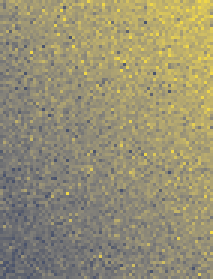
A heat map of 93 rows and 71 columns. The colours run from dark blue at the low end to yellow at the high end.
There are no regular stripes. The field climbs toward the top right. The ninth with the lowest average is the bottom left. The texture is fine-grained noise.
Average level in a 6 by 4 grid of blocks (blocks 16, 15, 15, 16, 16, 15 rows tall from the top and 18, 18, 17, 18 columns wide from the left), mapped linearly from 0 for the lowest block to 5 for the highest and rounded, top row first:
3445 / 2344 / 2234 / 1233 / 1123 / 0122
